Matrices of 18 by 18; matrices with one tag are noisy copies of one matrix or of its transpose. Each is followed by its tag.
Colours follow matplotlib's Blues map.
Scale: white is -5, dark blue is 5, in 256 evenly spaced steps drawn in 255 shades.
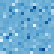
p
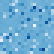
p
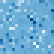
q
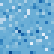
q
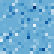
p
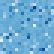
p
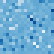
q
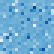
p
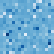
p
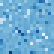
q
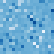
q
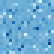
p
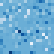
q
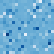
p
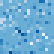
q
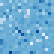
q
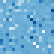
q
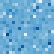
p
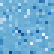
q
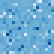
p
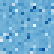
p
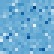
p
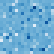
p
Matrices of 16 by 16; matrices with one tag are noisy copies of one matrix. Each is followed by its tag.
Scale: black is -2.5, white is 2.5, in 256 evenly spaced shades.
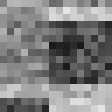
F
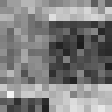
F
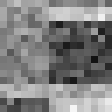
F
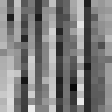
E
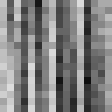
E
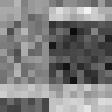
F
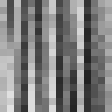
E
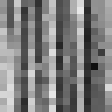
E
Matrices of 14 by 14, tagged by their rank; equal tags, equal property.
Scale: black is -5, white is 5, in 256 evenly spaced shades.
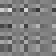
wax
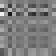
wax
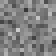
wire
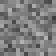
wire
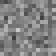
wire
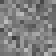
wire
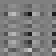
wax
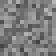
wire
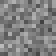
wire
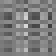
wax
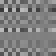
wax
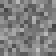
wire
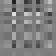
wax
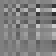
wax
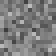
wire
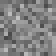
wire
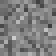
wire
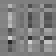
wax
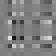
wax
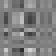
wax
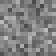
wire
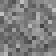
wire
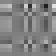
wax
